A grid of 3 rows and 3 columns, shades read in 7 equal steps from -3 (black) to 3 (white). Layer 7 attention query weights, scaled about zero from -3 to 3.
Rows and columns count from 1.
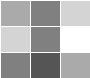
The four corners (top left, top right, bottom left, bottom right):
1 2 0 1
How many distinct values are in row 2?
3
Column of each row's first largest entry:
3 3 3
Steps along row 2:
down up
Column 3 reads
2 3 1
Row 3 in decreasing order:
1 0 -1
